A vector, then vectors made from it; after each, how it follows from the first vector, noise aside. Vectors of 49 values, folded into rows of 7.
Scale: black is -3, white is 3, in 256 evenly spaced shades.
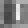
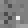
partly zeroed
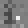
partly zeroed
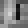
negated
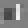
partly zeroed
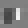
partly zeroed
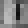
negated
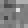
partly zeroed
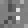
partly zeroed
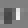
partly zeroed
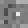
partly zeroed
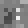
partly zeroed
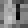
negated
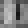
negated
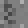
partly zeroed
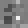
partly zeroed
